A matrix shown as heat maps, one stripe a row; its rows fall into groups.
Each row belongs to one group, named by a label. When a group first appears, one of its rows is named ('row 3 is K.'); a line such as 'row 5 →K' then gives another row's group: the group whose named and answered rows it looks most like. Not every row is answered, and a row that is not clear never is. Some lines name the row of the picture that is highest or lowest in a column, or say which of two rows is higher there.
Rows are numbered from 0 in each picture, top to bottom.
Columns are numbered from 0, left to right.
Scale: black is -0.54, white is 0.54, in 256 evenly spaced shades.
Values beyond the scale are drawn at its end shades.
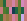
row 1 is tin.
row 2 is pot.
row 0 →pot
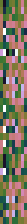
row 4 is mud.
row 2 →tin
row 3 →pot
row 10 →pot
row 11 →pot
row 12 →pot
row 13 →pot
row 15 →mud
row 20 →mud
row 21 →tin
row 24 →mud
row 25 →tin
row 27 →pot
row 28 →pot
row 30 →pot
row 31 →tin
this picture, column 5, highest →7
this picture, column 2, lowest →7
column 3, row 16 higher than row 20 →Yes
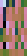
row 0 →mud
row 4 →pot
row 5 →pot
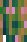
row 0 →tin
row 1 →pot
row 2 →tin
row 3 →tin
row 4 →tin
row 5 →mud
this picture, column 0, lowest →1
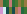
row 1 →mud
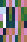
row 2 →mud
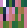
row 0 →mud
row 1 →pot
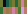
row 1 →pot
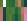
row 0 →mud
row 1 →tin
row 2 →tin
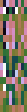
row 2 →tin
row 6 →pot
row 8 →tin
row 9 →mud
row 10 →mud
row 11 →pot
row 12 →mud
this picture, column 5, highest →1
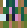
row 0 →mud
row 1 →tin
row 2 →mud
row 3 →tin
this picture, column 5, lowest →1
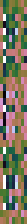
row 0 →tin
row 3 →tin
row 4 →mud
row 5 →tin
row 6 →mud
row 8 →mud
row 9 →tin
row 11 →pot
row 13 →pot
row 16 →pot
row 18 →pot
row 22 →tin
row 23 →tin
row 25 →mud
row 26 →mud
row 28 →tin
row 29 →mud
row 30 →pot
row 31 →tin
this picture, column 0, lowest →18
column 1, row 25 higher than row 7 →Yes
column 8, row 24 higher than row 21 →Yes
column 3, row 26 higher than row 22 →No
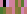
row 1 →pot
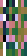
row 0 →mud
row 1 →tin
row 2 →mud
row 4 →tin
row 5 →pot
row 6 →mud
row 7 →mud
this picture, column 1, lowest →5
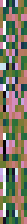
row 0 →mud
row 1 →tin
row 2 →pot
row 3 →mud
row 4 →mud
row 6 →mud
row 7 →pot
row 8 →tin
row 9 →mud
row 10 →tin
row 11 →pot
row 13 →pot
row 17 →tin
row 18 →tin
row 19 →mud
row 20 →pot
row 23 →pot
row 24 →mud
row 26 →mud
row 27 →mud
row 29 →mud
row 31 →tin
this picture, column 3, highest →8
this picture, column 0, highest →9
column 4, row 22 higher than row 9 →Yes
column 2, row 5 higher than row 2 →Yes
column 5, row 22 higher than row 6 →No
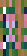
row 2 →pot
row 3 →pot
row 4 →tin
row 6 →mud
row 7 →tin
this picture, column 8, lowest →1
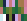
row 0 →pot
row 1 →tin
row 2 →mud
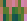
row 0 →pot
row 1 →tin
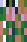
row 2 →pot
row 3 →mud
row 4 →tin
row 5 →mud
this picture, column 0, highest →0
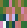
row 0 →tin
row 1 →pot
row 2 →pot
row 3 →mud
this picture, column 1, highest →3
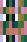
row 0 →mud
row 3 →tin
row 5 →mud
